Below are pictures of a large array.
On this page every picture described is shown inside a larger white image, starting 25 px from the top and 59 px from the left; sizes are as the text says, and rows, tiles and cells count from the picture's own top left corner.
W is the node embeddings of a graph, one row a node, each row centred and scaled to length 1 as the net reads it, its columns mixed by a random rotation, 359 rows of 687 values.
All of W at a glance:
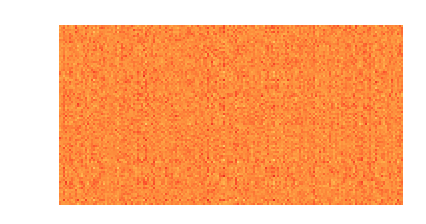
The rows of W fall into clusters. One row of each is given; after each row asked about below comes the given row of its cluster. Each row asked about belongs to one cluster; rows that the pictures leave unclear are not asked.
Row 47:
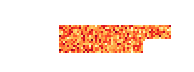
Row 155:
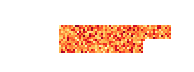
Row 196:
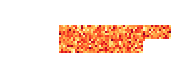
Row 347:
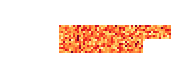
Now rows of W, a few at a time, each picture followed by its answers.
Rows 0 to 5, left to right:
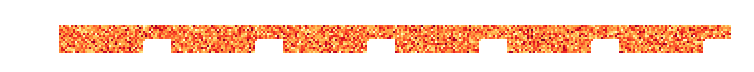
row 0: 196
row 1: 196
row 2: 196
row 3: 155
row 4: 155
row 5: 155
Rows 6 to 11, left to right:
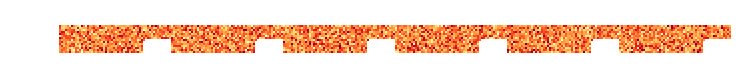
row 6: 196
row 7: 155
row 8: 155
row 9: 347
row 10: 47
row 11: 347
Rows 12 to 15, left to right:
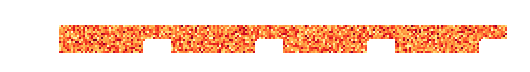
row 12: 155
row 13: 155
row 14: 196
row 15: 155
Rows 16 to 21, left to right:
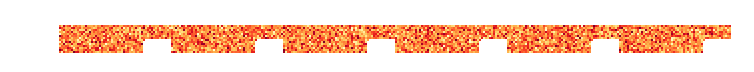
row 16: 47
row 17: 155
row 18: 47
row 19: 155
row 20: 347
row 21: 47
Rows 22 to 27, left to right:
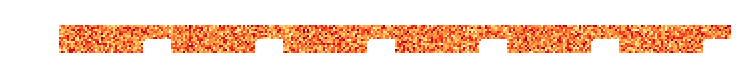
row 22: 155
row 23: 347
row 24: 155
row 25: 47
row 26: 347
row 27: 196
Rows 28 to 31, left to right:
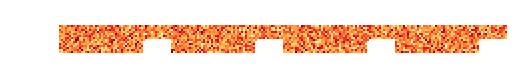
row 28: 347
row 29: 47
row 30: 347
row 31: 196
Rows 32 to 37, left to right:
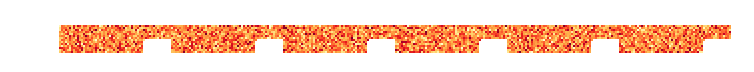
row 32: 347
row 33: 347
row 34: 47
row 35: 47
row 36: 347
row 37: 196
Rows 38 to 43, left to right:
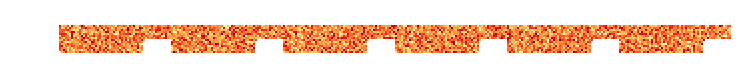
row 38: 196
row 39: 155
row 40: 196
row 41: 196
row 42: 196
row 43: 47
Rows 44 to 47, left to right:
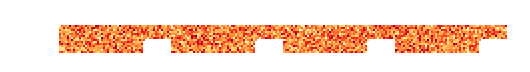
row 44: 155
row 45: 155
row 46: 196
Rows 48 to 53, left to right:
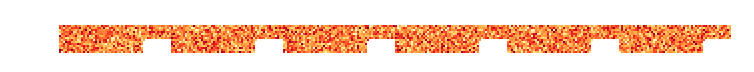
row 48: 47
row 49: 196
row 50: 47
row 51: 196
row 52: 196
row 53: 347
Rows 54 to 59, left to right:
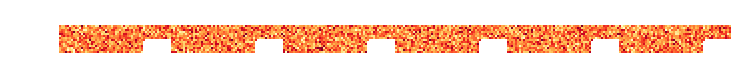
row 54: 196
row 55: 155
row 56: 47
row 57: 155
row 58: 155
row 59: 196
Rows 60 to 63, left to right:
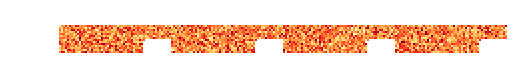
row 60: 155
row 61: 155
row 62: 47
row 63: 47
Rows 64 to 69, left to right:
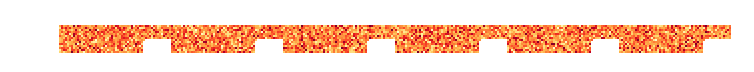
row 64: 347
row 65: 196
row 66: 347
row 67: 155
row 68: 155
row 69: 347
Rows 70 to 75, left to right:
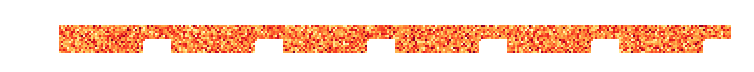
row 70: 196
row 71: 196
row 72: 196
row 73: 347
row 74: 196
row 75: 347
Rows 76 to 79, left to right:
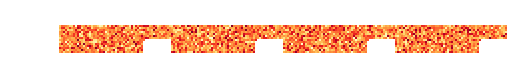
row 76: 347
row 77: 155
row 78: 347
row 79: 155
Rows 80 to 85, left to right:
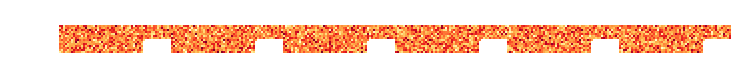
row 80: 347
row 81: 196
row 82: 196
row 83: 155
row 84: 155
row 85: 347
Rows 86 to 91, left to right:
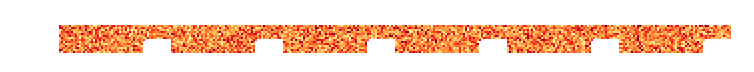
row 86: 47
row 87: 196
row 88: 155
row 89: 47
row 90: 155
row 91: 347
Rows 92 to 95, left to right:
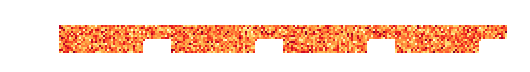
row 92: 47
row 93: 47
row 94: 47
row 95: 196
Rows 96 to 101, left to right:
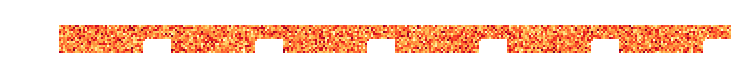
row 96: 155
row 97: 47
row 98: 47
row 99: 196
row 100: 196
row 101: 47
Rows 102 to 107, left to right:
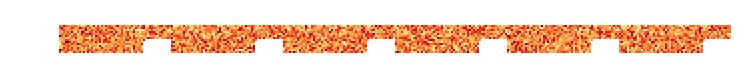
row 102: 47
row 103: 196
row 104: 196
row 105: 155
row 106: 47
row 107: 196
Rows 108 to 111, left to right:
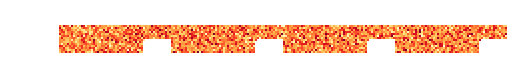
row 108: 196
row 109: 155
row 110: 155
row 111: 155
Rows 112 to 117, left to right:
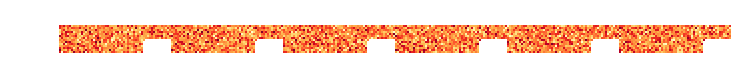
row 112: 47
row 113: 47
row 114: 155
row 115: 47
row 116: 155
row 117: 47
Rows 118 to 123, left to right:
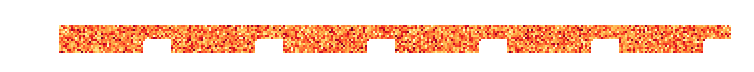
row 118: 155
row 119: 347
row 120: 196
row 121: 47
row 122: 155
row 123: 155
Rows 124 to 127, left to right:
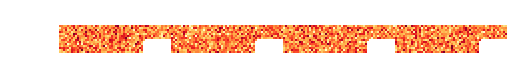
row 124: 347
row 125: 196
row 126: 155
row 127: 155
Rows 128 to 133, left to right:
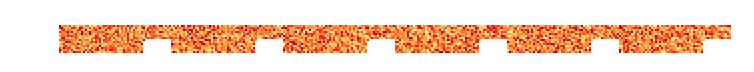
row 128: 47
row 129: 155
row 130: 47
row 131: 196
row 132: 155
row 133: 47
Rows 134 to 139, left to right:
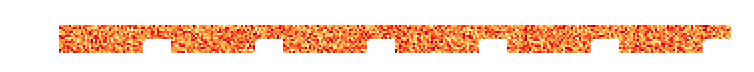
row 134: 47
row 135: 196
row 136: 196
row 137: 47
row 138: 347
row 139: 347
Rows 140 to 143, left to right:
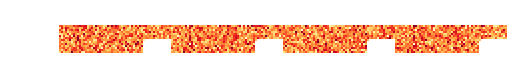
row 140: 347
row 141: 347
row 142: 196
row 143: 347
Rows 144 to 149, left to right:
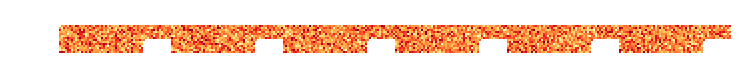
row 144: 155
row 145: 155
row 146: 155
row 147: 47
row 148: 47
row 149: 47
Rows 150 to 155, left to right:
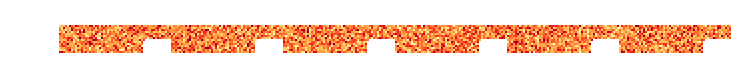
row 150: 155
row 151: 347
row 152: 155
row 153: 196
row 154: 47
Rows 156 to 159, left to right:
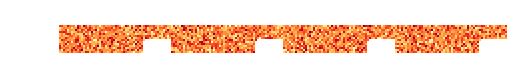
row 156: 347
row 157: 155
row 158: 347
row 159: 347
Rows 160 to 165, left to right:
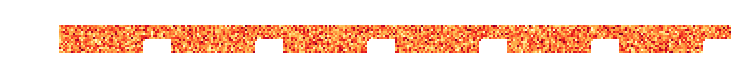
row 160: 347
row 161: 155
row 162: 155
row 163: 155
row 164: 196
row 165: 196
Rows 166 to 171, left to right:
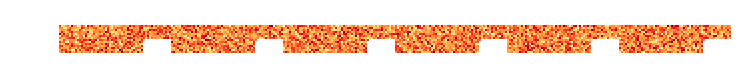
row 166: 196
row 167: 155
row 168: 155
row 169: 196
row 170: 347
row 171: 347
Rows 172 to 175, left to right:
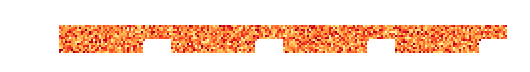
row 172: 47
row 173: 347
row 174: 155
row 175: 47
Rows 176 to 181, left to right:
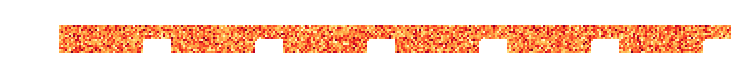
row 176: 347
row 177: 155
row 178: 196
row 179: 155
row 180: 347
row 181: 347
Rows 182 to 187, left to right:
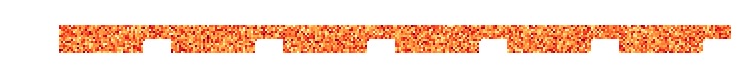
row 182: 47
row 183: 47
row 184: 196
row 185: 155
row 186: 196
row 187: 196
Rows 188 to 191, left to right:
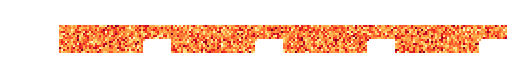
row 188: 347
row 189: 196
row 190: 347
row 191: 47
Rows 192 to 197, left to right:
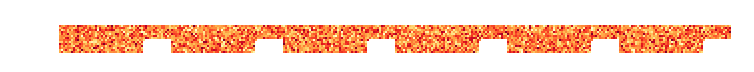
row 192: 347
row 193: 196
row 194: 155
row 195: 196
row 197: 196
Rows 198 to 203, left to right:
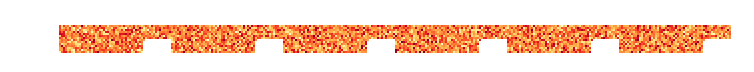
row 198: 196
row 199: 347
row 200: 155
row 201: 47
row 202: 155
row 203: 347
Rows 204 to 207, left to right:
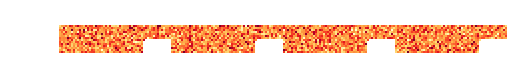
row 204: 155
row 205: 347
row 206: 47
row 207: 347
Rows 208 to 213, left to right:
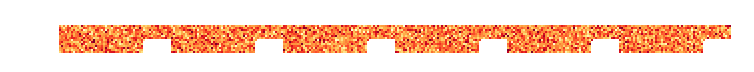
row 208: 196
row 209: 155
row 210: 47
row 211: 155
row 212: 47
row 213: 47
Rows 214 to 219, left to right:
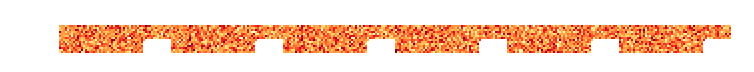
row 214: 347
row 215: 347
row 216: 347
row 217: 47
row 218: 196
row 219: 155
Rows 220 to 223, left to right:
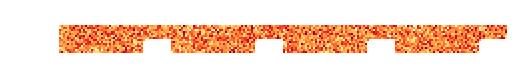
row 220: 155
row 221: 196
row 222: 47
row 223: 196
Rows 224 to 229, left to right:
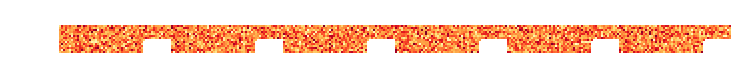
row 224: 347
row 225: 47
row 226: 196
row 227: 47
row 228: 155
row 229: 47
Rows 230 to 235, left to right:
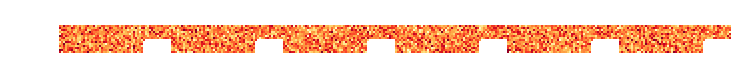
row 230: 47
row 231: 155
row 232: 196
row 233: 196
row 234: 47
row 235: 155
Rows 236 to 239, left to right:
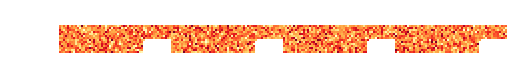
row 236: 196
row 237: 347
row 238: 155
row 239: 47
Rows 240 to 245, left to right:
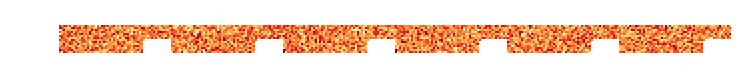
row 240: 47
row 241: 196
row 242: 47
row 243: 47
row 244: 196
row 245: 155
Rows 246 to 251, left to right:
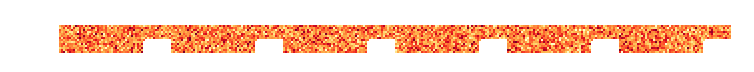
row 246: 155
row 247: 347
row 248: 155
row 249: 347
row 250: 47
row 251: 47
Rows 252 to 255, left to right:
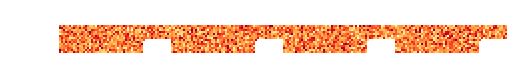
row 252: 47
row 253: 155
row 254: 347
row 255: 155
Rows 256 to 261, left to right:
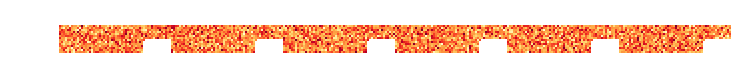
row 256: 196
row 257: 47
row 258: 155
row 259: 47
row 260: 155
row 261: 347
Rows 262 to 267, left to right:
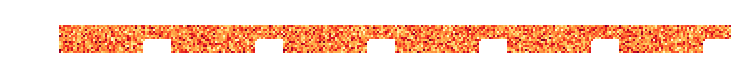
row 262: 47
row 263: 155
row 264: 47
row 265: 155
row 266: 155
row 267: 47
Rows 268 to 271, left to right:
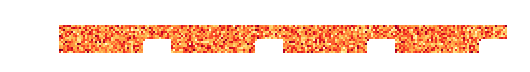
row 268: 47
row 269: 347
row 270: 47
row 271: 47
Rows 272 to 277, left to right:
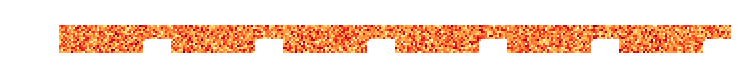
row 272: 347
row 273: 347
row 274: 347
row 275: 347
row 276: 347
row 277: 47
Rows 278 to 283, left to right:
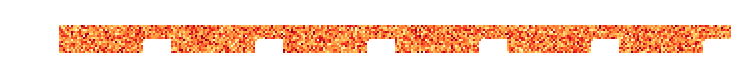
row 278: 196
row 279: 155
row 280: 47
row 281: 155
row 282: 196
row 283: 347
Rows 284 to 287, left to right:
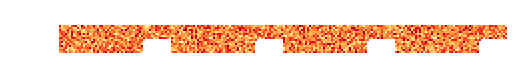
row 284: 196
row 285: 155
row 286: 155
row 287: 155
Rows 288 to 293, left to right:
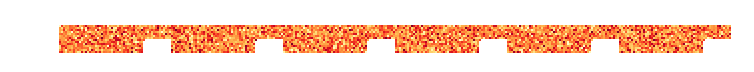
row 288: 155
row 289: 47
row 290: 196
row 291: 155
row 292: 196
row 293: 155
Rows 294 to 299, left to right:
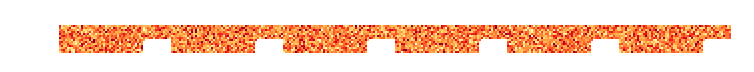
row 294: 196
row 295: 155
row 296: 347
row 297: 155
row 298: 196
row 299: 347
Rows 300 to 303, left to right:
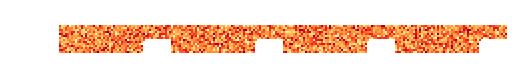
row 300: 196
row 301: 155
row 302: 155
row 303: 155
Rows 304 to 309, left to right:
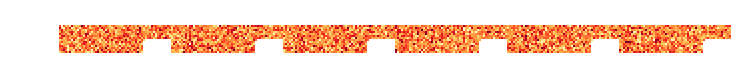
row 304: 196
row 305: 347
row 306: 347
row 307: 47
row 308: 347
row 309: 47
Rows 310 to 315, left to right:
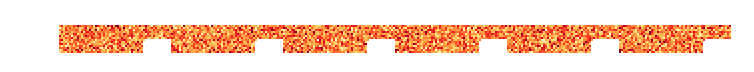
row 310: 347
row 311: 196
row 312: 47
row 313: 47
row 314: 347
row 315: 47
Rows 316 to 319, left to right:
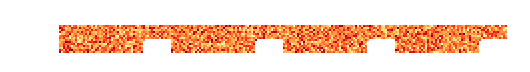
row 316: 47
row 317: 47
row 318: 347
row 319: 47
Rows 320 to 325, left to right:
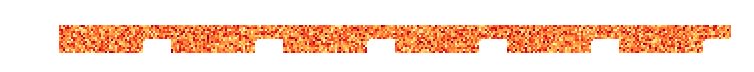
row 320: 196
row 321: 47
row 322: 155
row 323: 196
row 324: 47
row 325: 347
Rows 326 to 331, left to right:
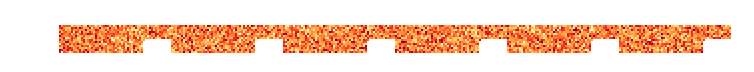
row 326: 47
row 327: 347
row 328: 196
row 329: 47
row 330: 196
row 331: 155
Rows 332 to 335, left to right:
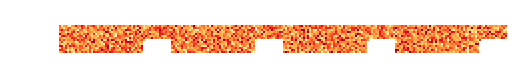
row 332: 196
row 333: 196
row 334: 155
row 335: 47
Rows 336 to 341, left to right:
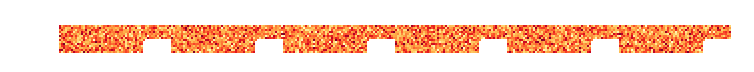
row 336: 47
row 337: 155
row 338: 196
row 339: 155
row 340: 155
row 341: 196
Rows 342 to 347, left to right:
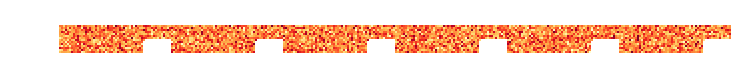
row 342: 347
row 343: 47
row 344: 47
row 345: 347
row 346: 196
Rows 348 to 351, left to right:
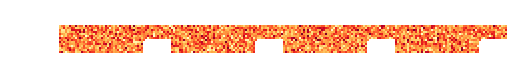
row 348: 155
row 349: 155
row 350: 155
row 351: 155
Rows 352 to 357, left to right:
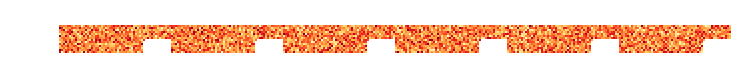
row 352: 47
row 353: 47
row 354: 196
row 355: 155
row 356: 196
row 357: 196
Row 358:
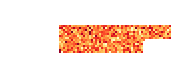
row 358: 47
